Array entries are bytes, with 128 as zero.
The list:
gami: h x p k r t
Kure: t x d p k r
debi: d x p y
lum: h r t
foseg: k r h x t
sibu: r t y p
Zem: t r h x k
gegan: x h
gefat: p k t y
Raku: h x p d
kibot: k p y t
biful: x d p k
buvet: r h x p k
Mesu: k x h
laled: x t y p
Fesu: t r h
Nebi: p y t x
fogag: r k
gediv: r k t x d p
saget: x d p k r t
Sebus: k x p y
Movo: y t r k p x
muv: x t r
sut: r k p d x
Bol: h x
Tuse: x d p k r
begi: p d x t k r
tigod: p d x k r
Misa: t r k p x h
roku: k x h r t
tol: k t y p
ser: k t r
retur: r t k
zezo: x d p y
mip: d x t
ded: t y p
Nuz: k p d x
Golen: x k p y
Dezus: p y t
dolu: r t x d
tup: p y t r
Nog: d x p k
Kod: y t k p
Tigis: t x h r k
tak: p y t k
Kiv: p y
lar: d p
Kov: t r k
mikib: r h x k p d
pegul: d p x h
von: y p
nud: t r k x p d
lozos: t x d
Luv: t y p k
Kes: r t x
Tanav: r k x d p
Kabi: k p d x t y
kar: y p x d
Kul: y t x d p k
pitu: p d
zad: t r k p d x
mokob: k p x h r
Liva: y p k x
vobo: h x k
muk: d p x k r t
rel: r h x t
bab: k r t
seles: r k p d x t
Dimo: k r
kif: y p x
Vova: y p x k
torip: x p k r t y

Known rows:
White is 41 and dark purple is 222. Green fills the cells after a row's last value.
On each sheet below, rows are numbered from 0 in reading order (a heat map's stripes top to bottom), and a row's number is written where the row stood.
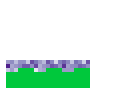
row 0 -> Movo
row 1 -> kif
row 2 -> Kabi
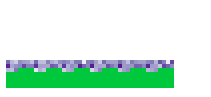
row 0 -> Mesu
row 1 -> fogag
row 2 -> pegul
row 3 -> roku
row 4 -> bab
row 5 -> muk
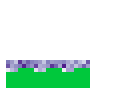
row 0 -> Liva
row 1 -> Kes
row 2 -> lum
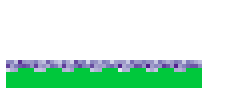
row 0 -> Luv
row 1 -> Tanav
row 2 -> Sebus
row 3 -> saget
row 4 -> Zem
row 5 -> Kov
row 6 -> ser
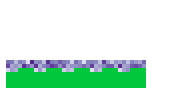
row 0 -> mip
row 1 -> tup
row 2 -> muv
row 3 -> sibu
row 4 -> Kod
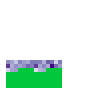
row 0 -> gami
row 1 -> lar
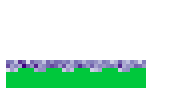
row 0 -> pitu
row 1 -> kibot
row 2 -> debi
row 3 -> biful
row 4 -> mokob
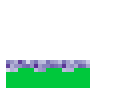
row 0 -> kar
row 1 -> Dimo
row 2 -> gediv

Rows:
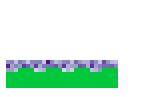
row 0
zad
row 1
ded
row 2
dolu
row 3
tol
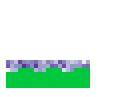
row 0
von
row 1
seles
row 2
gegan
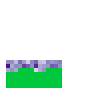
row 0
Misa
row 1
foseg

